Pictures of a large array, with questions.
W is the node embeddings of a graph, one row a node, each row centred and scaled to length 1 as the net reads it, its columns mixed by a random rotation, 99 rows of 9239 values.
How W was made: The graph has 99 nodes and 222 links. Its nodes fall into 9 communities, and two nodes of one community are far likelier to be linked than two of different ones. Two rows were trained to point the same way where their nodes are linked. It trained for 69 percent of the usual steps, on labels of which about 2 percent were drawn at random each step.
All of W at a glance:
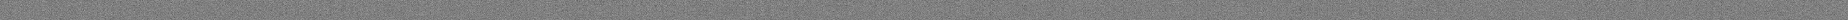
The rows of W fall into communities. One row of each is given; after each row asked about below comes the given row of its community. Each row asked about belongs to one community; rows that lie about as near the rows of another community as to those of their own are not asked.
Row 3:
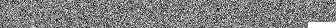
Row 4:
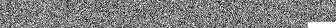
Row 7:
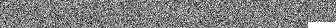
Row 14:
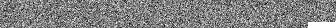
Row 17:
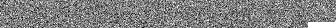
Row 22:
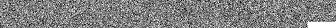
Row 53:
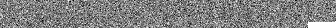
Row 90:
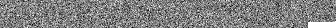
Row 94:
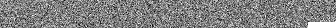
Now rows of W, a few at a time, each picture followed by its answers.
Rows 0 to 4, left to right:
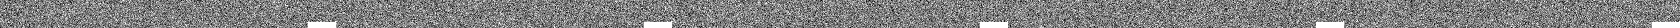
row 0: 22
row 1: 4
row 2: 22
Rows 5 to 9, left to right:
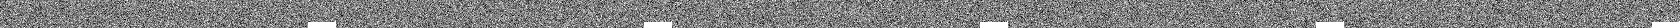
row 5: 17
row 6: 90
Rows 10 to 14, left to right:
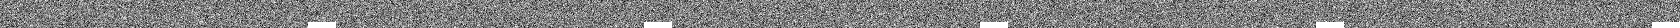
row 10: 3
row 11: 90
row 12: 3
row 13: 94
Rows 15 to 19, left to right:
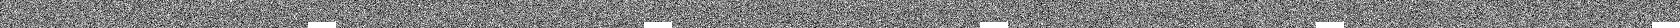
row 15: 17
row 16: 14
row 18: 17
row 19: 14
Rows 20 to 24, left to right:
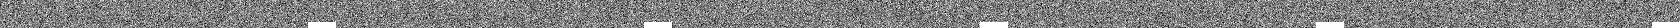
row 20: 7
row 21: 7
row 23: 17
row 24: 3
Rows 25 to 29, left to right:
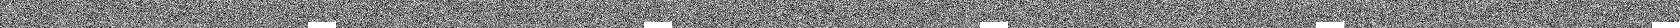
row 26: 94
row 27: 53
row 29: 4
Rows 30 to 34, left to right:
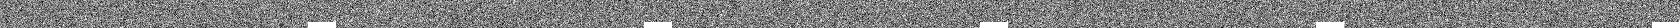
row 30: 53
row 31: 22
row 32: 94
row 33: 4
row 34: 4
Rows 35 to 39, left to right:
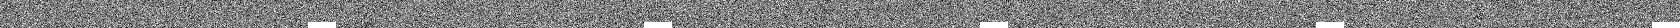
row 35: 14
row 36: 94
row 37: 90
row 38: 17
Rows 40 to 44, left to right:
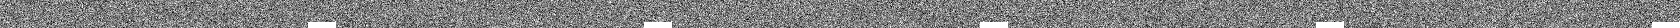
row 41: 3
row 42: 22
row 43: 90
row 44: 94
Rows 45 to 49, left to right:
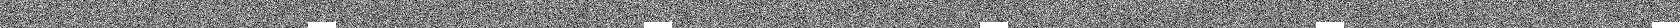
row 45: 90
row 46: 53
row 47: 90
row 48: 22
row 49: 7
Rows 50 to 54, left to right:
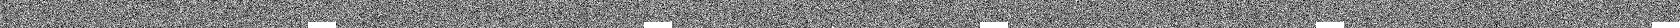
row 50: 14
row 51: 53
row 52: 90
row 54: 94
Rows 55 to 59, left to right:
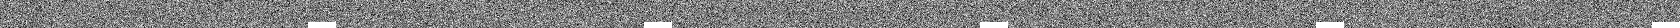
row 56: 3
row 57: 17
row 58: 7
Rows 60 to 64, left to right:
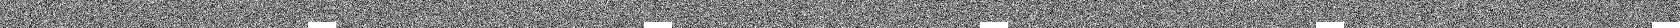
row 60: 94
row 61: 14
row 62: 7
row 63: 14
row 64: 90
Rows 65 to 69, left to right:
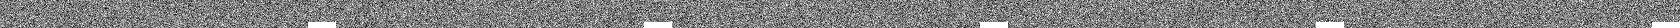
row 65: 3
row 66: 94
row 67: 90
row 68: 22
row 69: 94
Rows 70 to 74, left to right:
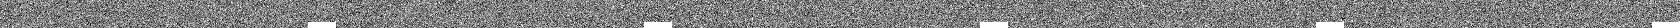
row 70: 17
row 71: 94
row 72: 14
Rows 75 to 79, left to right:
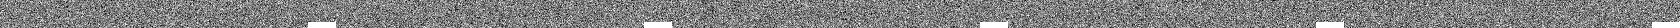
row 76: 53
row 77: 17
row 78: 7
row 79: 14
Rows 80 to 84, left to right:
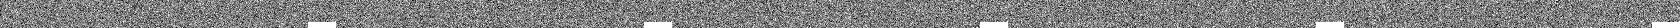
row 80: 17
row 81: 3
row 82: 4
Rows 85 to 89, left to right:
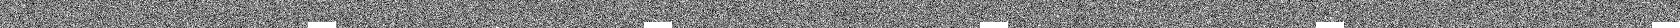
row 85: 17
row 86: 90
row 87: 94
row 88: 3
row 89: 14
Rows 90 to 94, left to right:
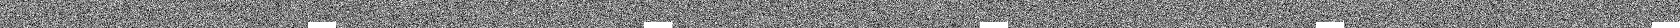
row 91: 7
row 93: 3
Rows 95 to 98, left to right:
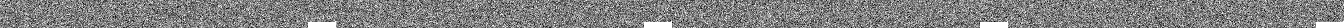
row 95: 90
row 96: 4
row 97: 14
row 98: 17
